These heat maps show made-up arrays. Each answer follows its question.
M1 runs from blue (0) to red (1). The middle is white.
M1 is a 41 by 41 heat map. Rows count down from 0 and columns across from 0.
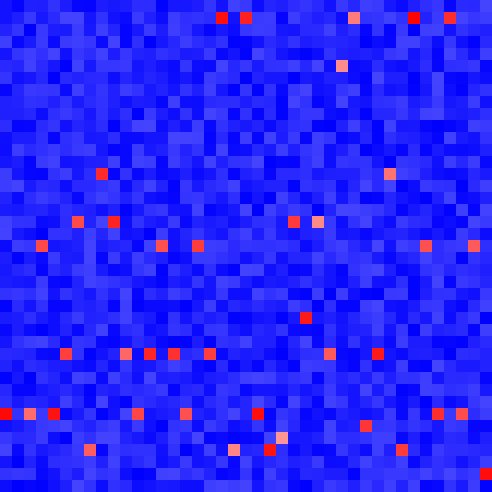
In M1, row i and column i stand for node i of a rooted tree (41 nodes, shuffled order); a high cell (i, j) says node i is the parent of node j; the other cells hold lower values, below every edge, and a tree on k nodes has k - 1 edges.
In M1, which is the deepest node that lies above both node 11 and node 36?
34
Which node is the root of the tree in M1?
1
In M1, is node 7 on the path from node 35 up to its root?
no
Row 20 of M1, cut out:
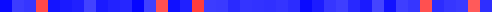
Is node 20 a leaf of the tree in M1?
no
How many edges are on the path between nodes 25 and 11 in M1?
5
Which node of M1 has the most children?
34
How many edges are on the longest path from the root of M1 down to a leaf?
3
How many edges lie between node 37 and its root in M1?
1
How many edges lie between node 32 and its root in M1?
3
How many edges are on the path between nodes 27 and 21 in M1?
4
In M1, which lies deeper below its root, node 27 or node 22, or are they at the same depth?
the same depth
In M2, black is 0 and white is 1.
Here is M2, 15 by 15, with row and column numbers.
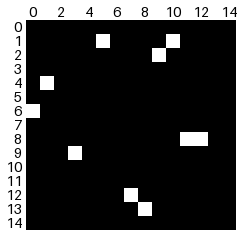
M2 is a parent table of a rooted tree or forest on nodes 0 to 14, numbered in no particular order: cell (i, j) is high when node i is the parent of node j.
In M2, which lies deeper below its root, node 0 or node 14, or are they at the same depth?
node 0
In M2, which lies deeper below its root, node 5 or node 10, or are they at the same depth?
the same depth
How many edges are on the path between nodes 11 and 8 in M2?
1
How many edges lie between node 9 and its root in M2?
1
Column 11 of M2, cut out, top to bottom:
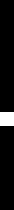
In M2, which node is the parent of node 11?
8
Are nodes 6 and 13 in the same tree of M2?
no
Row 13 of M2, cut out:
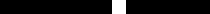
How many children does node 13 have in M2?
1
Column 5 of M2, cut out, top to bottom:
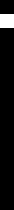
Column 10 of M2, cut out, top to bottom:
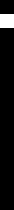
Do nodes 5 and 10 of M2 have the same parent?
yes
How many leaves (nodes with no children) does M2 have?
7
